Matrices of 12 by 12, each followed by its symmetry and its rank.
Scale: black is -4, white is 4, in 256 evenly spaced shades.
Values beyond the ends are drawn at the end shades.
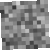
neither, full rank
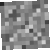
symmetric, full rank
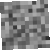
neither, full rank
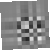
symmetric, rank one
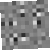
antisymmetric, rank two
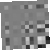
symmetric, rank one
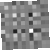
symmetric, rank two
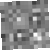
symmetric, rank two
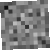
symmetric, full rank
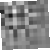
antisymmetric, rank two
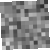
antisymmetric, full rank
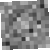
symmetric, full rank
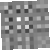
symmetric, rank two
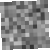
antisymmetric, full rank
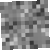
antisymmetric, full rank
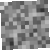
symmetric, full rank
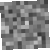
neither, full rank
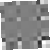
symmetric, rank one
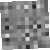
antisymmetric, rank two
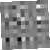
antisymmetric, rank two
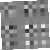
symmetric, rank one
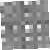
symmetric, rank two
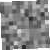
antisymmetric, full rank
